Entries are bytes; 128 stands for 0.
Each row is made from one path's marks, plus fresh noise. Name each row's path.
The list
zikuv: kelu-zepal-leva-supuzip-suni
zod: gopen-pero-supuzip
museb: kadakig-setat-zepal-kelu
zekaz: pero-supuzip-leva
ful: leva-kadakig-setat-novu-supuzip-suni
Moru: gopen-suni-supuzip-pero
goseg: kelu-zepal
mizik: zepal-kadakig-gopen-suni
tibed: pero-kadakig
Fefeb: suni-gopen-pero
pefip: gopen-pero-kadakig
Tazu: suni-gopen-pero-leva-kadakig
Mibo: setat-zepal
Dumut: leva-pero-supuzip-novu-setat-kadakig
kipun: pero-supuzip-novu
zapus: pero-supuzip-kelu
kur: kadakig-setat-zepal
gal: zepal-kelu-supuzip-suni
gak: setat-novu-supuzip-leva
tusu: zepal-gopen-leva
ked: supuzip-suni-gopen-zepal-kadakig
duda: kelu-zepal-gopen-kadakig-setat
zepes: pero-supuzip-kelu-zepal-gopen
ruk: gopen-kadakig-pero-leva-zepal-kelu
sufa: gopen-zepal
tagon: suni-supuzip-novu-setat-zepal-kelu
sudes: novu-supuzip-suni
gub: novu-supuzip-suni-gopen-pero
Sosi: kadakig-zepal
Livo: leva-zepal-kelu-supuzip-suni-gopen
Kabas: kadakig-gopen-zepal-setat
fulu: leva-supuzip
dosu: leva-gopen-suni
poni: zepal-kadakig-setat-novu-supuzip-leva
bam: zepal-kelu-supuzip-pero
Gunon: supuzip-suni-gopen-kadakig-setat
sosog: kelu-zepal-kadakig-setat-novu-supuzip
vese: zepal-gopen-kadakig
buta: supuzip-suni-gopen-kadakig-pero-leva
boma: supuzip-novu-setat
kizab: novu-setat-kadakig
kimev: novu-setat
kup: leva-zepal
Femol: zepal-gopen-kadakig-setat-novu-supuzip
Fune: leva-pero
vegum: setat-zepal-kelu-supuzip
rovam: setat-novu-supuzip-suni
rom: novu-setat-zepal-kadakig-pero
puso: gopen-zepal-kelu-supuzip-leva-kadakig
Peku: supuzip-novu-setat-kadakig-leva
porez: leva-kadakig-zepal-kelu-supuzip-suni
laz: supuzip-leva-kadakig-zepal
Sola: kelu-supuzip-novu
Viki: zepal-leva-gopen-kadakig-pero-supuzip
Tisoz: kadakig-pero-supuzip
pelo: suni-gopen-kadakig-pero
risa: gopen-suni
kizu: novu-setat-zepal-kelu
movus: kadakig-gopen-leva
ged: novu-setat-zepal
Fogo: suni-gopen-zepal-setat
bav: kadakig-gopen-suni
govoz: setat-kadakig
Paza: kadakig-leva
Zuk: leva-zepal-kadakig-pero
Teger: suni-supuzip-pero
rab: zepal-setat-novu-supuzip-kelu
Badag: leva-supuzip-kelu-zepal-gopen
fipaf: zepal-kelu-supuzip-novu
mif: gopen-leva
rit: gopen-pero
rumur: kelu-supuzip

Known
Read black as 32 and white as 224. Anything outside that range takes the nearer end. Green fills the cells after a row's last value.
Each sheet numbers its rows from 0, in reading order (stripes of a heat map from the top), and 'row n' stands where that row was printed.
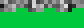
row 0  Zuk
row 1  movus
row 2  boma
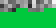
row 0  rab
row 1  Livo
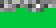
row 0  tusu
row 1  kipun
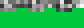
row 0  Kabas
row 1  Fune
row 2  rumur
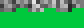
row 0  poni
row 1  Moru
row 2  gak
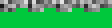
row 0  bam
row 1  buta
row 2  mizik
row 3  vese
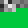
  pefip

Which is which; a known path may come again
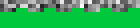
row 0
Sola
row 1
ged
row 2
gal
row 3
mizik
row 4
tagon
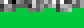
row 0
govoz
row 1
Livo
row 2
bav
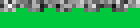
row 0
rit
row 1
gak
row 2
bam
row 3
Femol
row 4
porez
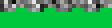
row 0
Paza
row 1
kimev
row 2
poni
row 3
rovam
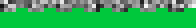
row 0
tibed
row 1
tusu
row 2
duda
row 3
boma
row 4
rab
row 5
mif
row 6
rumur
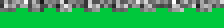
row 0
Badag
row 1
Peku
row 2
pefip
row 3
movus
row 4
puso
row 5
Kabas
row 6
risa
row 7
Viki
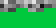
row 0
vegum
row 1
Mibo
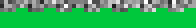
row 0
zekaz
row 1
laz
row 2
kipun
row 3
Teger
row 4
goseg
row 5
Fefeb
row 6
dosu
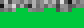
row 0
ruk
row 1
kup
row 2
ful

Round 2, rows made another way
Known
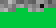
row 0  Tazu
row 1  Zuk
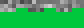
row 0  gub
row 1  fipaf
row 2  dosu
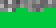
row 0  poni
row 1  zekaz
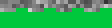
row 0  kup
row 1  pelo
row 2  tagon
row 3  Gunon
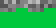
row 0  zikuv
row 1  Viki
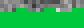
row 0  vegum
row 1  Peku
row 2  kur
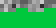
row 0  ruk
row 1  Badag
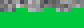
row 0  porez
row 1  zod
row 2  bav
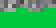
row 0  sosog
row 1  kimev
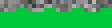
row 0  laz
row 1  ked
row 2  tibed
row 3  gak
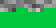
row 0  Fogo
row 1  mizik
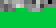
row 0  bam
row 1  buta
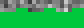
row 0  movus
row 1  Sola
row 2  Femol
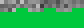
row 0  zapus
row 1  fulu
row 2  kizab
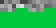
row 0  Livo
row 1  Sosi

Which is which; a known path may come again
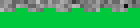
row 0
rit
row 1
museb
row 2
pefip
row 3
goseg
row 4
Zuk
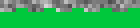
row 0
risa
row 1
bam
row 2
pelo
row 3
ged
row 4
rumur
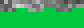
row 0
gal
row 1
Sosi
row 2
boma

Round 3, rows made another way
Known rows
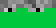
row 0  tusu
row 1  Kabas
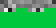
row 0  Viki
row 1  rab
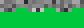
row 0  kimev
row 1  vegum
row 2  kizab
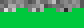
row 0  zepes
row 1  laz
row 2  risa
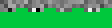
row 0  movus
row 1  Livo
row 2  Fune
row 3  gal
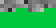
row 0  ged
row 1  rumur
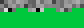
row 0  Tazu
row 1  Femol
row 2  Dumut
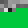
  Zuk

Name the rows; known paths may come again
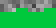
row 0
Sola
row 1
rit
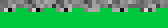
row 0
tusu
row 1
Tazu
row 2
vese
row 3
Tisoz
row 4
kur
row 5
Badag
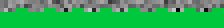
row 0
Dumut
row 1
sudes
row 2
bav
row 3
Mibo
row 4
Sosi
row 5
gak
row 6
poni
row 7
dosu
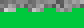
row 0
zapus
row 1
zekaz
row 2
tibed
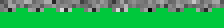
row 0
movus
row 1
ged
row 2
vegum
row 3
risa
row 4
ked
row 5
ful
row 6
Paza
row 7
kizab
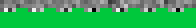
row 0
gal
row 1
bam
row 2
sosog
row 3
Fogo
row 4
Viki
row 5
tagon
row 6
museb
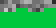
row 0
laz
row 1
kimev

